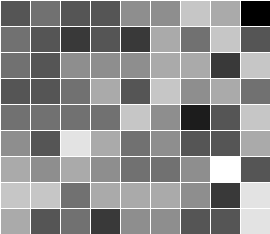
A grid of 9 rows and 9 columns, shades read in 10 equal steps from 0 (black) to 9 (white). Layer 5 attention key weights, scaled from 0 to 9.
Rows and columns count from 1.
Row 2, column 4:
3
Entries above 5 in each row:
2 2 3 3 2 3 3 6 2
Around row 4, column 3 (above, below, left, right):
5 4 3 6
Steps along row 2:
down down up down up down up down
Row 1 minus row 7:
-3 -1 -3 -2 1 1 2 -3 -3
